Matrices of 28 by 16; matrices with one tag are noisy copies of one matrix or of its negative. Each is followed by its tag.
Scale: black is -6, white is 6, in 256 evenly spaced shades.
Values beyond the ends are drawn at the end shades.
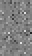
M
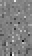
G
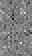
M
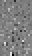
G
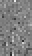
G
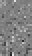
G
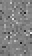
M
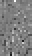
G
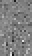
G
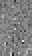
G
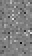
M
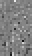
G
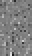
G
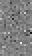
M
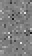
M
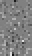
G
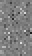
M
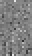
G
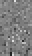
G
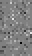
M
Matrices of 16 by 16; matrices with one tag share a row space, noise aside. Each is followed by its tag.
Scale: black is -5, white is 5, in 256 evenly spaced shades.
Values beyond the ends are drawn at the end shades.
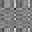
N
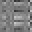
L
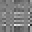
L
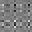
N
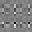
N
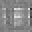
L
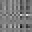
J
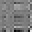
L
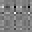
N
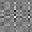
N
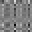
N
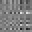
J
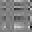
L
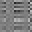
L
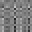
N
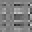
L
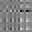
J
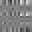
J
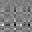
N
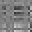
L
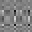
N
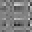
L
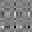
N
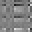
L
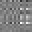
J
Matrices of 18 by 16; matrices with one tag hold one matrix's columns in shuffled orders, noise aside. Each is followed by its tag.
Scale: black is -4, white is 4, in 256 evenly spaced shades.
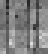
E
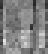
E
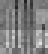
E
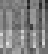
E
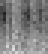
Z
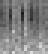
Z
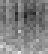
Z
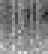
Z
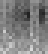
Z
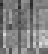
E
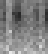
Z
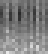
Z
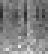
Z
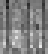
E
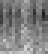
Z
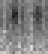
Z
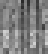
E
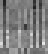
E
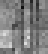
E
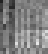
E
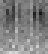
Z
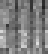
E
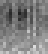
Z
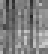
E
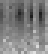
Z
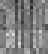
E
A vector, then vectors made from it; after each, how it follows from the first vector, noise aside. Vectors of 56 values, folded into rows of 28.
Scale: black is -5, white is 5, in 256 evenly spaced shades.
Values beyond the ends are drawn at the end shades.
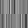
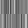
negated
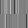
partly zeroed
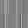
partly zeroed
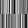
scaled up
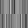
copied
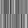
negated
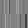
partly zeroed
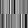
scaled up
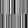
scaled up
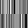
scaled up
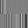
partly zeroed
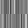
negated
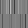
partly zeroed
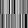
scaled up
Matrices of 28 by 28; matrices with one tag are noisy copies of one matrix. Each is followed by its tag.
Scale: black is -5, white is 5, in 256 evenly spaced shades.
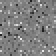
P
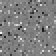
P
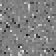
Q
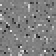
Q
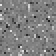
Q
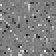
Q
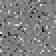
P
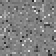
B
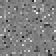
B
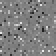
P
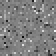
B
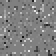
B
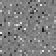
P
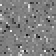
Q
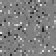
P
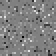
B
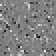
Q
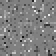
B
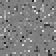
B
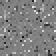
B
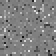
B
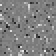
Q
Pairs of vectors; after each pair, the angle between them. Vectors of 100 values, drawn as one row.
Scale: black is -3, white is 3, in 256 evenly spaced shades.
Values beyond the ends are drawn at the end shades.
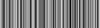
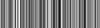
partly aligned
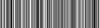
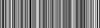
nearly opposite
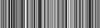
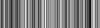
partly aligned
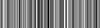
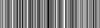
partly aligned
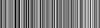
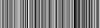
partly opposed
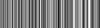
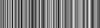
nearly parallel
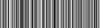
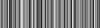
nearly opposite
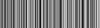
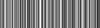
nearly opposite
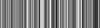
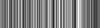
partly aligned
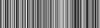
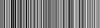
partly opposed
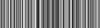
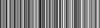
orthogonal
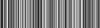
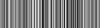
partly opposed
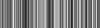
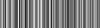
orthogonal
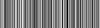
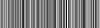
partly opposed
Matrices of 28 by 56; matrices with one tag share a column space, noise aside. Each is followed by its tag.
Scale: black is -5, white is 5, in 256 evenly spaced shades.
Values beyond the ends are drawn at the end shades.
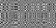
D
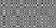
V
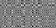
V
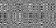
D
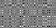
V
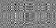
D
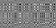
D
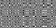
V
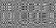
D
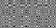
V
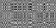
D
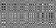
D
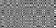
V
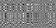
D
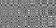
V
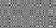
V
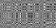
D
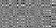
V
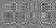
D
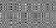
D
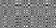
V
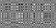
D
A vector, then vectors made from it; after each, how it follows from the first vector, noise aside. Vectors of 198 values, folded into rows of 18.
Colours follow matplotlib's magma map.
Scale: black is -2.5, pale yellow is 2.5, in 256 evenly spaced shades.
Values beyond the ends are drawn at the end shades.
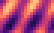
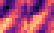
wrapped around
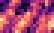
wrapped around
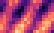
reversed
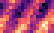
reversed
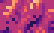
partly zeroed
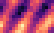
reversed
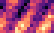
reversed
